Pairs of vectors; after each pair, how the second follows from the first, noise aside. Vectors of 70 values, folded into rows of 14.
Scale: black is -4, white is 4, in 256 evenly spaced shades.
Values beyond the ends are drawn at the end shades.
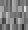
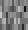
sign-scrambled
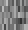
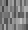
negated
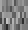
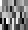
scaled up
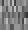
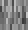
sign-scrambled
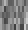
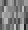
negated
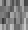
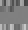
partly zeroed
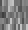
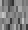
negated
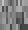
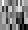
scaled up
